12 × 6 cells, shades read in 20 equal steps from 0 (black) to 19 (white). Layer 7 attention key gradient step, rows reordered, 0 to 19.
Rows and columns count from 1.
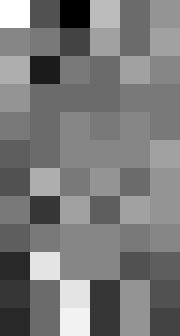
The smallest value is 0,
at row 1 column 3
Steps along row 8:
down up down up down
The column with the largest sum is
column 3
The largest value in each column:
19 17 18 14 12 12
